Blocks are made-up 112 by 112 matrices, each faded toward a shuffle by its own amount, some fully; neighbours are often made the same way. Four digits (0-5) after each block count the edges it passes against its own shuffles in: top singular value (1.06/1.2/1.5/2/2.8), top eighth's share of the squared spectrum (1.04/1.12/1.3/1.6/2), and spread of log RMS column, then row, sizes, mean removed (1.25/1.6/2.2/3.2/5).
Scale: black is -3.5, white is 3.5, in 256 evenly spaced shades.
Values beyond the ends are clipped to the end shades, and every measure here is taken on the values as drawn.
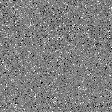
3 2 1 1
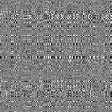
5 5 3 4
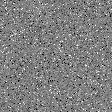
0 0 0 0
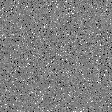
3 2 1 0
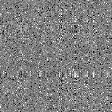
4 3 2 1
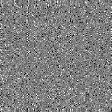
4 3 2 2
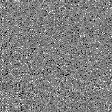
4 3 2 1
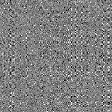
5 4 3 2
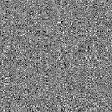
4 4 2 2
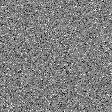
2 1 0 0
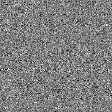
1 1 0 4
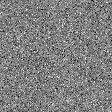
0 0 0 0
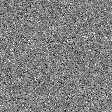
0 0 0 1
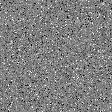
0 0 0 0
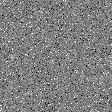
0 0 0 0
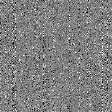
2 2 3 0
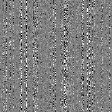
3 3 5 0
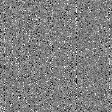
2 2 3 0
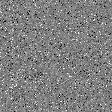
0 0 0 0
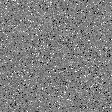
0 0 0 0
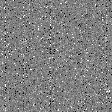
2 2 2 0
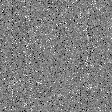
1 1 1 0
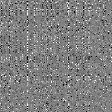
5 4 3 2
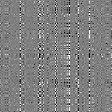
5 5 4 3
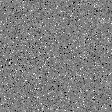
0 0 0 0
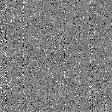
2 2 3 0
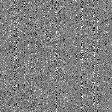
2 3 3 0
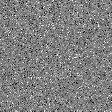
3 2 0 1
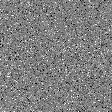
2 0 0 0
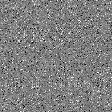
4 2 1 1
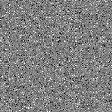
4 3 1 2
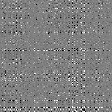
5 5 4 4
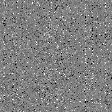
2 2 2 1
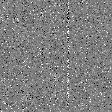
2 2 2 1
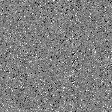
0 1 1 0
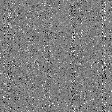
2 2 3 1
